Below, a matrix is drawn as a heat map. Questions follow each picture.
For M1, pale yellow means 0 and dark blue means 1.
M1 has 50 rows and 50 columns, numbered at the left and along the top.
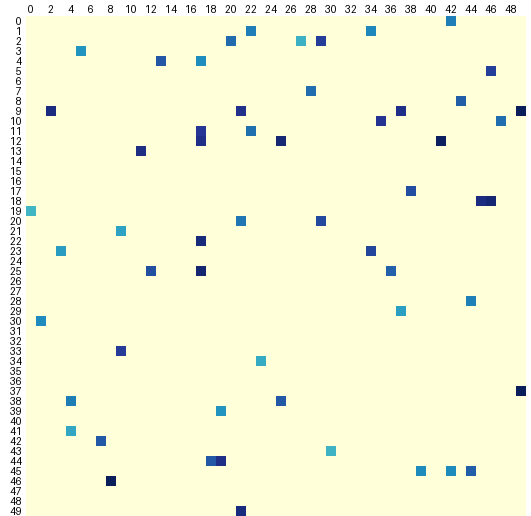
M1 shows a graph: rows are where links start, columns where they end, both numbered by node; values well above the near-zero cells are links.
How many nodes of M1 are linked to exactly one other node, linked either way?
5
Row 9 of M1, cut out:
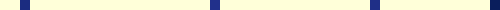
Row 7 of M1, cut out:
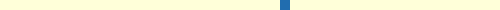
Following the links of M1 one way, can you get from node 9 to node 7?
no
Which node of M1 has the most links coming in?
node 17
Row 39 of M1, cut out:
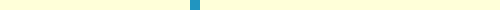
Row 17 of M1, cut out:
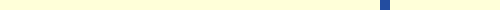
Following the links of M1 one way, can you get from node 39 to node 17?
yes
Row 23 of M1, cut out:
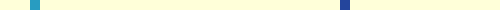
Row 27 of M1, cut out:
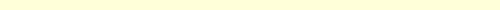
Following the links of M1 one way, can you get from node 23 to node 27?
no
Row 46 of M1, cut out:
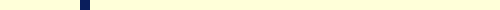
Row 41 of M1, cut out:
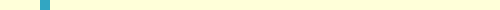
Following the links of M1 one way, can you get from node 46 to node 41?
yes
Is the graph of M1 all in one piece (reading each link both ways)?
no
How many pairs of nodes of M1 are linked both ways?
3
